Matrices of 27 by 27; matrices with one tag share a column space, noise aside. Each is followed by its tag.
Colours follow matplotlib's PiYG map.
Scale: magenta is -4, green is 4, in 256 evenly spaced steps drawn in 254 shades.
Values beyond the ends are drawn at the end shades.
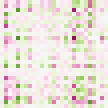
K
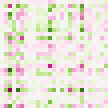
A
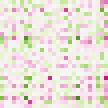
K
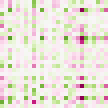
K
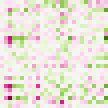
K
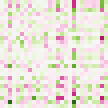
K
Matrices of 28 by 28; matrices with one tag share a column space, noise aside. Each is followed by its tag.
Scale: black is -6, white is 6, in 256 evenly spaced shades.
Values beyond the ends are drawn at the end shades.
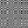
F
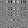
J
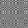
F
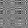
F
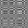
F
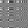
J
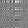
J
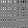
J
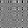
J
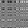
J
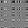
J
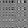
J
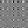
J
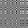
F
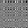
J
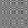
F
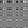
J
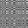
F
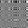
J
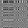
J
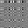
J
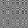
F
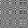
F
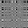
J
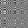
F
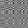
F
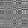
F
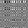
J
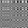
J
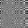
F
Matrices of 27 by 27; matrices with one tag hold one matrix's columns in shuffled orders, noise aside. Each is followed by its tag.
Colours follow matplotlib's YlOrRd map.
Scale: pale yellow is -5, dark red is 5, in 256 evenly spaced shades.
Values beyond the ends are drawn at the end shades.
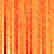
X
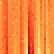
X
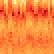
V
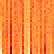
X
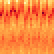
V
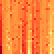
X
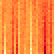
X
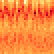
V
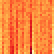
X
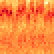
V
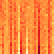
X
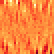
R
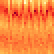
V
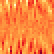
R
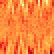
R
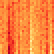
X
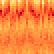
V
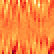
R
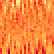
R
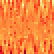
R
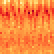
V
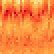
V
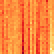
X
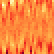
R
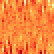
R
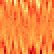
R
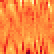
R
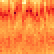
V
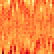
R
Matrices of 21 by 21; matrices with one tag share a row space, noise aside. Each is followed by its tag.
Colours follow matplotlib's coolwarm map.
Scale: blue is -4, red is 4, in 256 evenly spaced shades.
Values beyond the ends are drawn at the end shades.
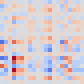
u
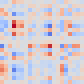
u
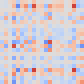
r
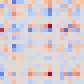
u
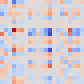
u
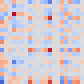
u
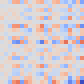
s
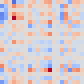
u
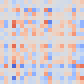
r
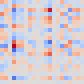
u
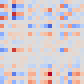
u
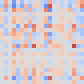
r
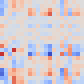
u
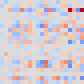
s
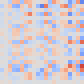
s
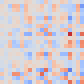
s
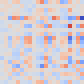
s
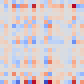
r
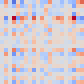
r
